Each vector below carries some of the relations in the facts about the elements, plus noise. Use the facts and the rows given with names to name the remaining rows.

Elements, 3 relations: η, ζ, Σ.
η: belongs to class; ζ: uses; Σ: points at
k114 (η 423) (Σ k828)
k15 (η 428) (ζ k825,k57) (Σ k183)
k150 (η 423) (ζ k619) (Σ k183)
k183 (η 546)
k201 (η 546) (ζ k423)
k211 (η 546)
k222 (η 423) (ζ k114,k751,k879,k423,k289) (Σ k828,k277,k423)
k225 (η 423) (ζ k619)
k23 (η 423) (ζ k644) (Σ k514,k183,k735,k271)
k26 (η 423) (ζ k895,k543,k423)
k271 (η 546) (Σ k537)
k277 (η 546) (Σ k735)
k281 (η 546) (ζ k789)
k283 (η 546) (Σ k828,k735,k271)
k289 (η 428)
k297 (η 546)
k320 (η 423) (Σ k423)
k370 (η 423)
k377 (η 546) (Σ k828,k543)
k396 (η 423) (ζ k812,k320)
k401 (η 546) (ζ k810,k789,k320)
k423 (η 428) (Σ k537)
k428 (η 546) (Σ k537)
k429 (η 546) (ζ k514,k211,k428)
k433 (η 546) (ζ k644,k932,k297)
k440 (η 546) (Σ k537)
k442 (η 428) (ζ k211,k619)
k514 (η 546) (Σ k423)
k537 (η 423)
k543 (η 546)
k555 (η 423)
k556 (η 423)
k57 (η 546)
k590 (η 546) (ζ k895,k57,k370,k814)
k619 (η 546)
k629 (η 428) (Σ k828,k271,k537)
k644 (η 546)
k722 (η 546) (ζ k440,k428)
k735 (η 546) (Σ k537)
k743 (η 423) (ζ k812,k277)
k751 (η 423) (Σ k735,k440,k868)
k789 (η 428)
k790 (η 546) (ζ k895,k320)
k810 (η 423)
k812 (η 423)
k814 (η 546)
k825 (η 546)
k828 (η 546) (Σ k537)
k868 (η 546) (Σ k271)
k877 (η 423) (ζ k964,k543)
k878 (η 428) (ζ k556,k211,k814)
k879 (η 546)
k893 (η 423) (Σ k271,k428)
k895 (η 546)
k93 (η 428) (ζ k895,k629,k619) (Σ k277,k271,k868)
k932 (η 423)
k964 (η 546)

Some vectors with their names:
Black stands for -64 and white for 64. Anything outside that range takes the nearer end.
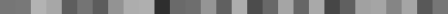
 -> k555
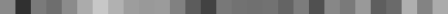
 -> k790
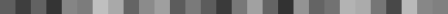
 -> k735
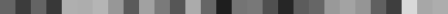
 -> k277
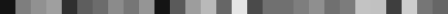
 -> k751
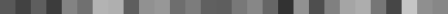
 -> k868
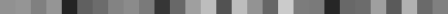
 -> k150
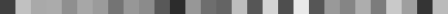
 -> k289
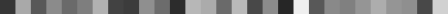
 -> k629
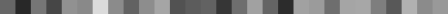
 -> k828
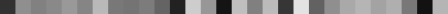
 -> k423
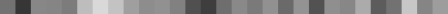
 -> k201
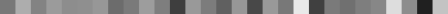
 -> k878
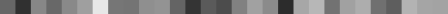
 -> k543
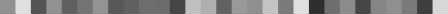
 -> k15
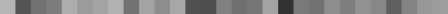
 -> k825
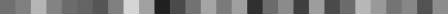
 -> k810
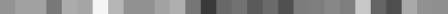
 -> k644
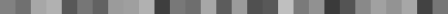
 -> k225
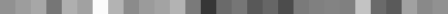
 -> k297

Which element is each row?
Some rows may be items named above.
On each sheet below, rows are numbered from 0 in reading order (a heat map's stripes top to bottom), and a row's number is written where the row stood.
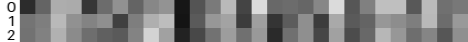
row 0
k114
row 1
k812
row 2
k810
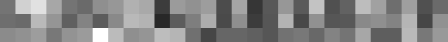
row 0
k932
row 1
k396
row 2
k433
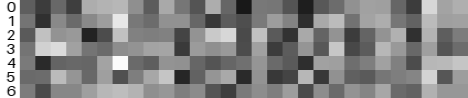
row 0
k277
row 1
k543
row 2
k23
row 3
k932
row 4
k377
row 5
k743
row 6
k964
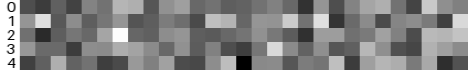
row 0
k868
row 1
k15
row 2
k377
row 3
k183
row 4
k537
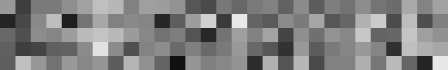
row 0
k590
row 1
k222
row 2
k879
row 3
k283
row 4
k789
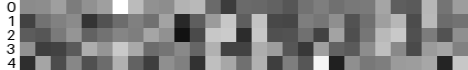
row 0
k433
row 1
k893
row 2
k320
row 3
k514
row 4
k93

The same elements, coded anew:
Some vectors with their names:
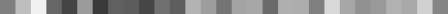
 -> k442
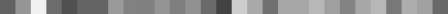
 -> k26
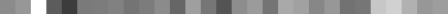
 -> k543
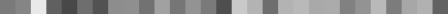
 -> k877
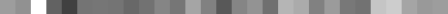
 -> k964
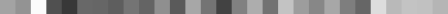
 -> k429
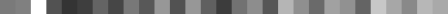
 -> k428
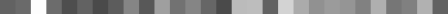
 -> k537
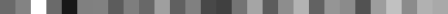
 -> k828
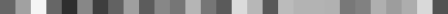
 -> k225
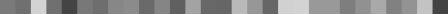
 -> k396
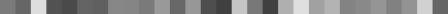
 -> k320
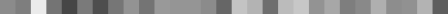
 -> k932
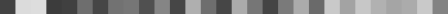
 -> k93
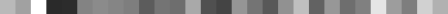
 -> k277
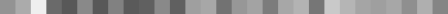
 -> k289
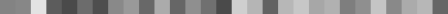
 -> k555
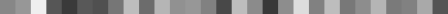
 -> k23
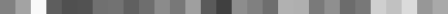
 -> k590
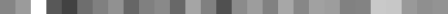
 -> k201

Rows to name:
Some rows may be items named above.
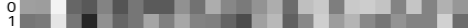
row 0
k789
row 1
k114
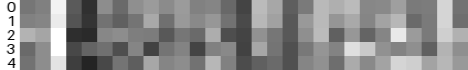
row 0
k222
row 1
k751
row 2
k277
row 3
k423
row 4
k868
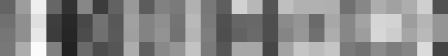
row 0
k225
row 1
k868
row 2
k868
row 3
k150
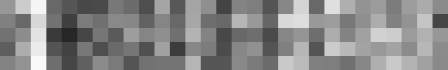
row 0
k15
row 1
k396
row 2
k868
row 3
k629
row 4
k790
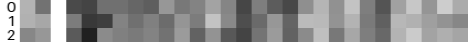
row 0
k514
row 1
k183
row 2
k377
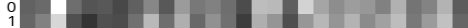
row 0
k537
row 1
k893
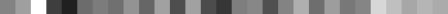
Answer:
k283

